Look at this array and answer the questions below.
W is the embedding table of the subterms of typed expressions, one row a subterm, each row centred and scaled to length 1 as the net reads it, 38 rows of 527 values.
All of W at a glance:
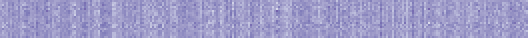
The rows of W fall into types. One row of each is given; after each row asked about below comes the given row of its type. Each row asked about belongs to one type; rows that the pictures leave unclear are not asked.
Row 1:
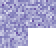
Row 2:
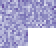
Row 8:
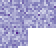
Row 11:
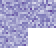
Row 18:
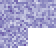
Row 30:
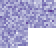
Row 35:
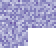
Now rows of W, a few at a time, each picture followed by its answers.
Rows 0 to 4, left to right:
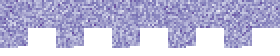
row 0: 30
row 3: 35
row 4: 1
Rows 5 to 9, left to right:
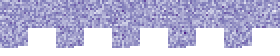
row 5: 35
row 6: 8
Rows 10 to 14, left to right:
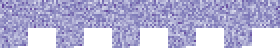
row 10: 30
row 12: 2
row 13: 11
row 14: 2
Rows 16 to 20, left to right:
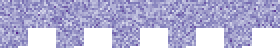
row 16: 8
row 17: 30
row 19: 1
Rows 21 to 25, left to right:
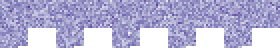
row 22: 35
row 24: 11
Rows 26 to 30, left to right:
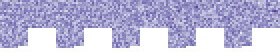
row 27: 35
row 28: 2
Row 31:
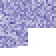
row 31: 11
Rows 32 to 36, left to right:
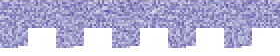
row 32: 35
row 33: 11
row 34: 11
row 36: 2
